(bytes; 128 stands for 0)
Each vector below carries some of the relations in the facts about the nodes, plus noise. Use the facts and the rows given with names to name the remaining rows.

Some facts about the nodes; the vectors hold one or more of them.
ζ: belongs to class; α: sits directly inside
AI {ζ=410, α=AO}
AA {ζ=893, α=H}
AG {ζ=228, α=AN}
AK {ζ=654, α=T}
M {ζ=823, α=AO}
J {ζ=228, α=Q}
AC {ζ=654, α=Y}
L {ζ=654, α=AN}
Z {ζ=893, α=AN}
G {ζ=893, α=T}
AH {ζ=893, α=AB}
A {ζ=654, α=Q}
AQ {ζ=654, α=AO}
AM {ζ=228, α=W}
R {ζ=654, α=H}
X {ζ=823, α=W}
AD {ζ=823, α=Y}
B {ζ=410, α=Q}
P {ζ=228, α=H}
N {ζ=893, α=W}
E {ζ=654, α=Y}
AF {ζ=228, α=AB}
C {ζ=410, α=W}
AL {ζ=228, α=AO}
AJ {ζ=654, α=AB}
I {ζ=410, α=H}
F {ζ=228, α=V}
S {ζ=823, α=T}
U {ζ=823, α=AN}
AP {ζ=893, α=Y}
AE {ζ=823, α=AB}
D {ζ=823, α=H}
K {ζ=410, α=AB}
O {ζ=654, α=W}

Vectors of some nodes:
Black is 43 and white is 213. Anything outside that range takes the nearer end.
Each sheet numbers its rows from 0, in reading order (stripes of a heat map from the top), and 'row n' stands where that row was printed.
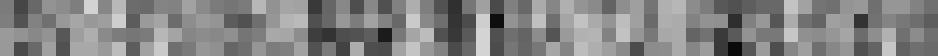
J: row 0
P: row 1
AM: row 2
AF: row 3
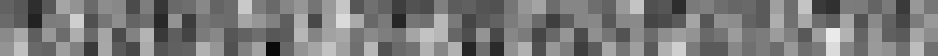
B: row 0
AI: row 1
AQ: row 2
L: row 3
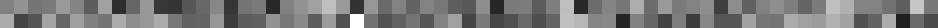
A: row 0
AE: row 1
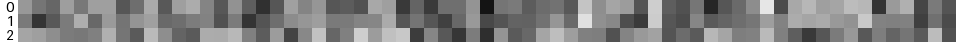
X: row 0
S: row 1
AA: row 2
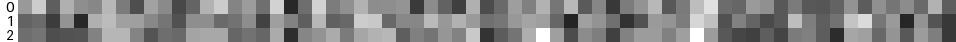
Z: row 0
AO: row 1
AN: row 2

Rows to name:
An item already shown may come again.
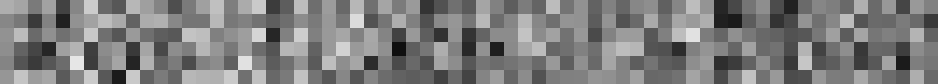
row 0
AH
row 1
AB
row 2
Z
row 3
I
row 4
K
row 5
N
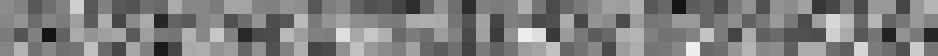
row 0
C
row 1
AQ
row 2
H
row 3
AP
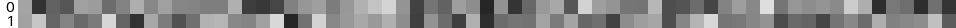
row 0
D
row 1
Z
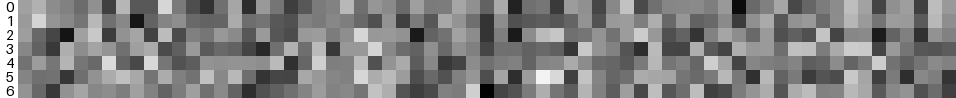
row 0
AJ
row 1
O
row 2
I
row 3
M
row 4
G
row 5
H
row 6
U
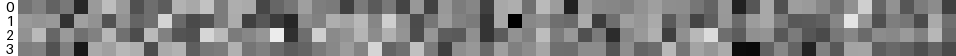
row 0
W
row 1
R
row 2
Z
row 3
AB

